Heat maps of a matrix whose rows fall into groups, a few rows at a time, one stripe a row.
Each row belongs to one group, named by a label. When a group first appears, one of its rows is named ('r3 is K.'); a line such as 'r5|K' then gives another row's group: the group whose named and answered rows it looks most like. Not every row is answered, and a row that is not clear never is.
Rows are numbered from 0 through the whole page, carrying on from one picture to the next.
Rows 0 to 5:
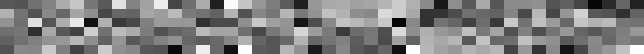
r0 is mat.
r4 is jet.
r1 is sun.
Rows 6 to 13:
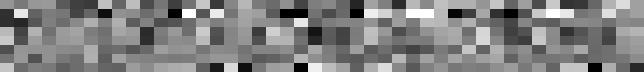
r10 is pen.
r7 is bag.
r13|sun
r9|pen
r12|jet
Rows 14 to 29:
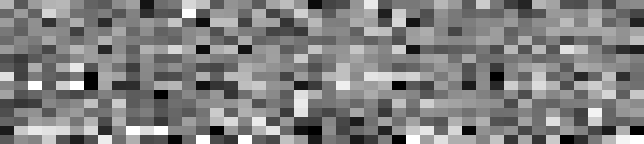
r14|pen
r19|sun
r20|jet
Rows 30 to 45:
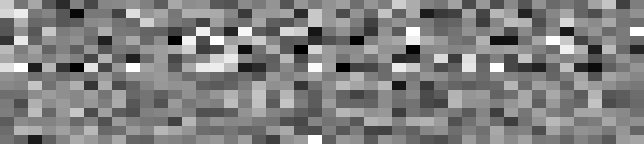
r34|bag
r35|sun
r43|bag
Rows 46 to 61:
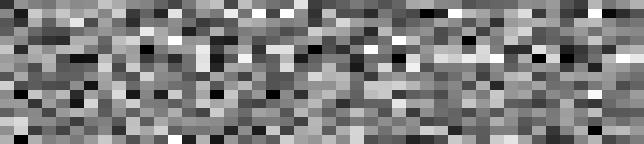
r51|pen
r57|jet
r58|sun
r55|mat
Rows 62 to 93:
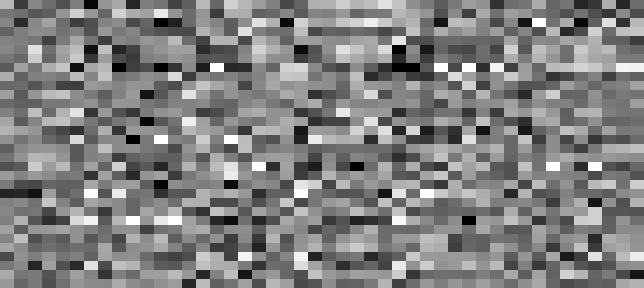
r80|bag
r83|jet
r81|mat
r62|mat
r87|pen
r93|pen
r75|pen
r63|mat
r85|sun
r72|pen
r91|jet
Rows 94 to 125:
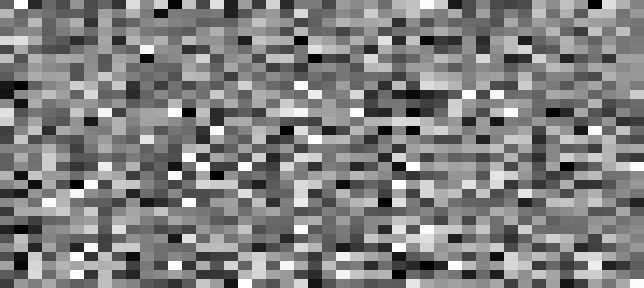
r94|bag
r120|bag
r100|pen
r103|jet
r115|jet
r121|jet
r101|bag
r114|jet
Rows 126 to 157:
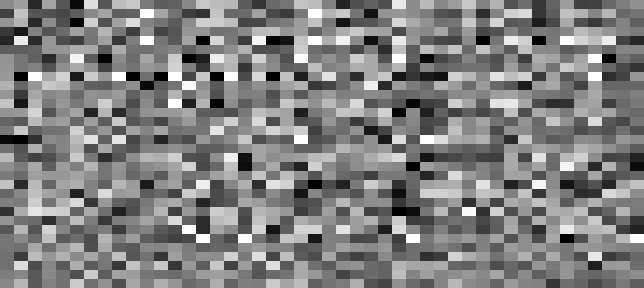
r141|jet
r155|bag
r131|jet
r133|sun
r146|pen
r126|jet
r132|sun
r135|pen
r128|jet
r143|sun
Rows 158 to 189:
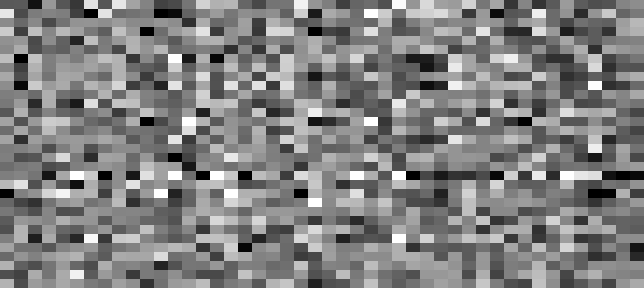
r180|mat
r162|jet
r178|jet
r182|bag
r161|pen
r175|mat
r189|pen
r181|jet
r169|jet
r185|sun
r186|mat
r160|pen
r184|jet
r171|pen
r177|sun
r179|mat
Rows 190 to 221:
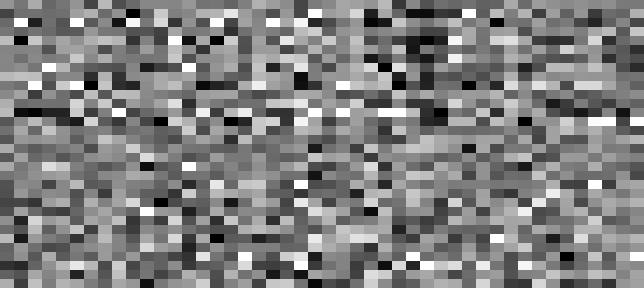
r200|jet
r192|bag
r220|bag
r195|sun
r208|pen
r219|jet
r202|mat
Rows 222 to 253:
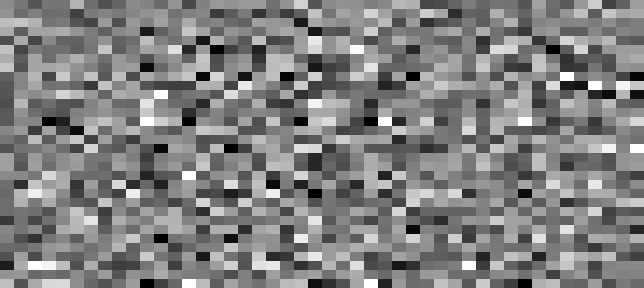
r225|pen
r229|pen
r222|sun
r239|pen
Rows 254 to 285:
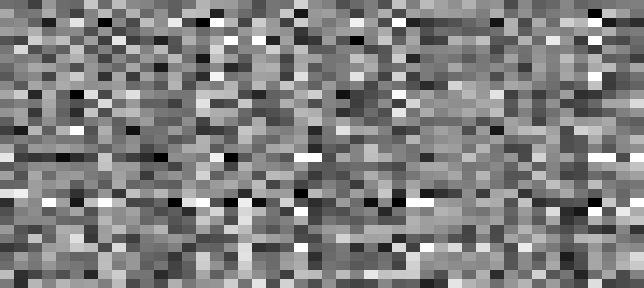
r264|jet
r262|sun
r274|bag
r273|pen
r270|pen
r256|sun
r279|mat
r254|jet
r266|jet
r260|sun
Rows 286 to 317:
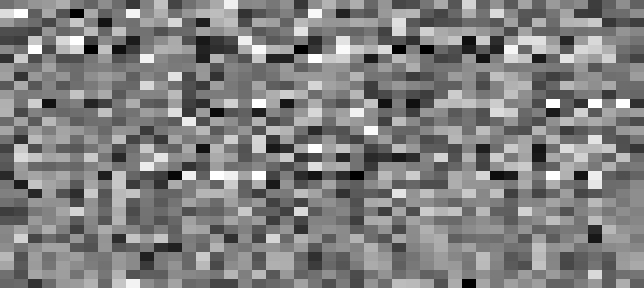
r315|pen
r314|pen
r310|bag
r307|jet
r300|pen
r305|bag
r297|sun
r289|jet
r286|mat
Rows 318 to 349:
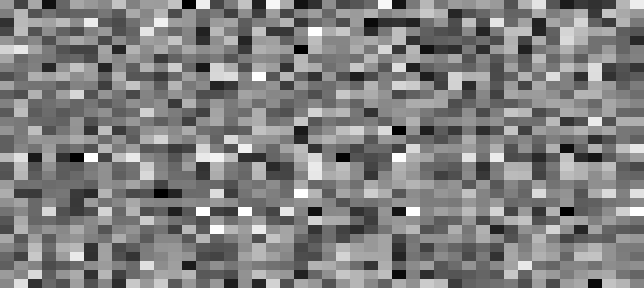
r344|pen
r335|jet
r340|jet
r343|bag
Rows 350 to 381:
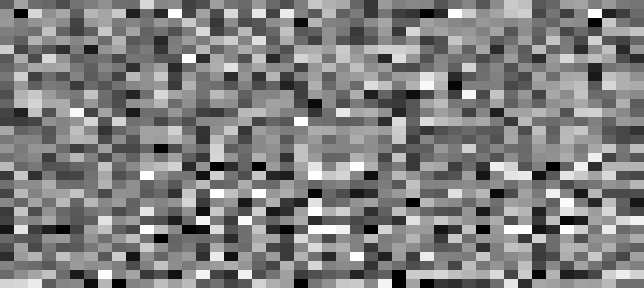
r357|mat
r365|sun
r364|sun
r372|sun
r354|bag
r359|bag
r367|sun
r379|mat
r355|mat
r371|bag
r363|jet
